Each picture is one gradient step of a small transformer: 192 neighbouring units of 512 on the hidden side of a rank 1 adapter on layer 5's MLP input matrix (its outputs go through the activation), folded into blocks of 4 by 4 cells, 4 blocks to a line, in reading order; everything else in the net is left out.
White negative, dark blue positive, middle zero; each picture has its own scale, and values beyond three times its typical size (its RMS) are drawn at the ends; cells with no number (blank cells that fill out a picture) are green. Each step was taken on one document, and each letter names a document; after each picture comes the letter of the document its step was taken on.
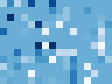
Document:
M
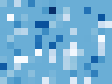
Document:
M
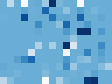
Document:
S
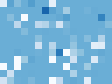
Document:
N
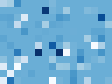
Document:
N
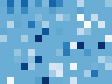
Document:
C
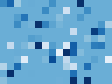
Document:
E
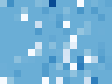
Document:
S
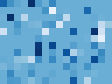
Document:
M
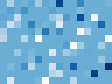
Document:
C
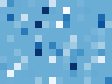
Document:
N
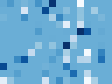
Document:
S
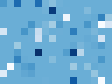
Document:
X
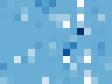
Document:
S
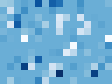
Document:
C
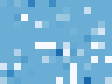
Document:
E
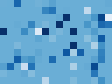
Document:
X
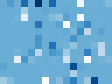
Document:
S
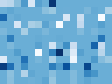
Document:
N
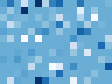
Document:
C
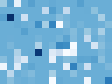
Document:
N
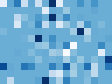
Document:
C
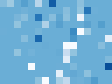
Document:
C
